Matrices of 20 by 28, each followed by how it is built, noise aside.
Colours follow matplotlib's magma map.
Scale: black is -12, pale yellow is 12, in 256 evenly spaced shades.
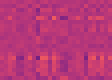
low rank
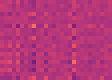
low rank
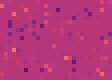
sparse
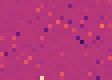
sparse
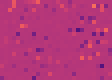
sparse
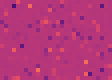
sparse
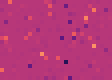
sparse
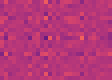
low rank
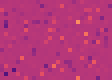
sparse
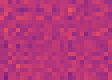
low rank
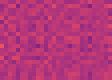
low rank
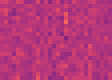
low rank
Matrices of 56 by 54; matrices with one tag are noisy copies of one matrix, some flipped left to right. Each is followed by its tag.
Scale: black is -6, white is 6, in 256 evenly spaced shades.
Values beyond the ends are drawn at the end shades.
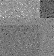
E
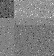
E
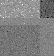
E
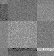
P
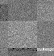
P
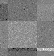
P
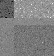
E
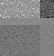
E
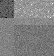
E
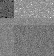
E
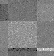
P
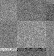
P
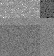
E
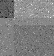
E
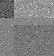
E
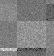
P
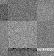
P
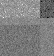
E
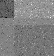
E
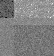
E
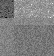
E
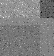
E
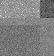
E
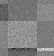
P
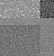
E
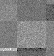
P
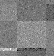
P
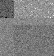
E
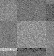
P
